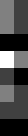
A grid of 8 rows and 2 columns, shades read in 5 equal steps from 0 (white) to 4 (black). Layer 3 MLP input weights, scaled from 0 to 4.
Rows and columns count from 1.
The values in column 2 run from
2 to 4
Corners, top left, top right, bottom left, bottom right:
2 3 4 4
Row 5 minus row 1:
1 1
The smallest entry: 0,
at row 4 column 1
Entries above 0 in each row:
2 2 2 1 2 2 2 2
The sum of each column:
20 26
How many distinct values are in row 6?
2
